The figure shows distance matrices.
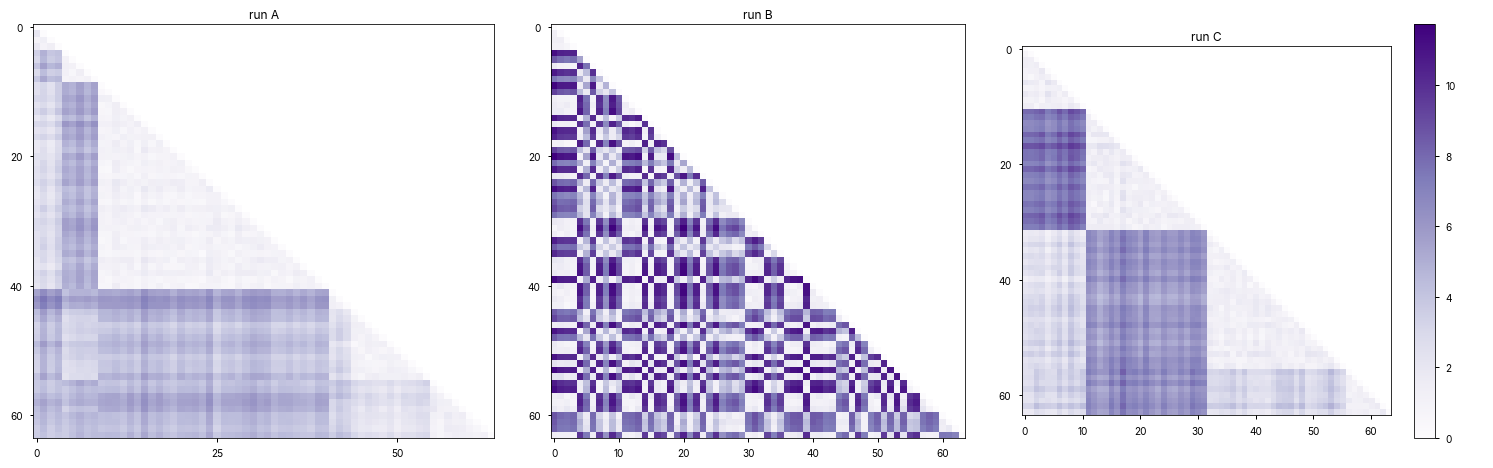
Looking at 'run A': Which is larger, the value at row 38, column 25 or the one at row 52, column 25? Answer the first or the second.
the second
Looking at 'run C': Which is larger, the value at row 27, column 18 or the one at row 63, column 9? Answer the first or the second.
the second
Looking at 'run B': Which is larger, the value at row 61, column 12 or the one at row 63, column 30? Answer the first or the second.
the first
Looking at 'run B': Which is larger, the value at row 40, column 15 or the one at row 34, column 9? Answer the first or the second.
the second
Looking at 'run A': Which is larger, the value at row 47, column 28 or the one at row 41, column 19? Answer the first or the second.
the second
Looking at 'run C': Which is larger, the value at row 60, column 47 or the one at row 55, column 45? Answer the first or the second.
the first
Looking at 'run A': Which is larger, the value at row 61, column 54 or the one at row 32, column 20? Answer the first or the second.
the first
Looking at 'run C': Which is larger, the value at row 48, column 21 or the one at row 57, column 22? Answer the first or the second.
the first
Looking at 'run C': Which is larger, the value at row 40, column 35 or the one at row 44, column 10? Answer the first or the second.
the second
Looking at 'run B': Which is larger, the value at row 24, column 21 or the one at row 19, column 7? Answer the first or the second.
the second
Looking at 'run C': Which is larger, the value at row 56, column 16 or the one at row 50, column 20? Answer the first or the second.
the first
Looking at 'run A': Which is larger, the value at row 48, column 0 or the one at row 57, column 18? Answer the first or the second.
the second
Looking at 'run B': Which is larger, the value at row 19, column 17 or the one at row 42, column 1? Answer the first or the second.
the first
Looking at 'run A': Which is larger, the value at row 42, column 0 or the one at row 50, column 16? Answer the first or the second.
the first
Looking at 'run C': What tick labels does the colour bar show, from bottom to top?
0, 2, 4, 6, 8, 10
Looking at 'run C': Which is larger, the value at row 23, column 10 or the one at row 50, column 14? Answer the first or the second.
the first
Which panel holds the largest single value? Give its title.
run B
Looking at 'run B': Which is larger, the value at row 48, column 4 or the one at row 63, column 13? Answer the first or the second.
the first
